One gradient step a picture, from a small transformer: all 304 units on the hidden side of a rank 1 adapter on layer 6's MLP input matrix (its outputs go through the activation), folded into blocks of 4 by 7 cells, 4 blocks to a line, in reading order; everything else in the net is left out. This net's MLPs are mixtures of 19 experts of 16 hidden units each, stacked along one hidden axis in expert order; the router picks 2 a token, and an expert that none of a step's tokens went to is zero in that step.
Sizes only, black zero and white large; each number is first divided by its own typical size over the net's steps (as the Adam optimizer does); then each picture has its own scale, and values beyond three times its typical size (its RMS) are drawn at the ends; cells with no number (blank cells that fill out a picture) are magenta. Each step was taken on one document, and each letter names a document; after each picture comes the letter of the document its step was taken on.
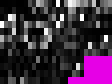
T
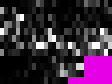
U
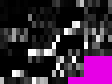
U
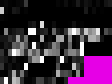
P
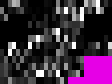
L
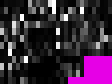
T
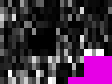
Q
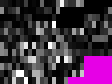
P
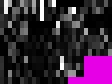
T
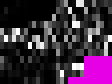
U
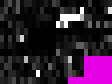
Q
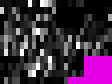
P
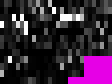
T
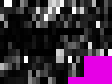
Q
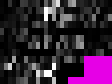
Q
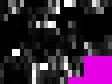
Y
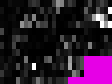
Y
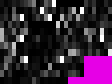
T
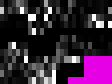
Y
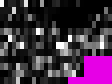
P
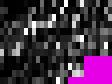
U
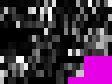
U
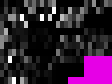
T
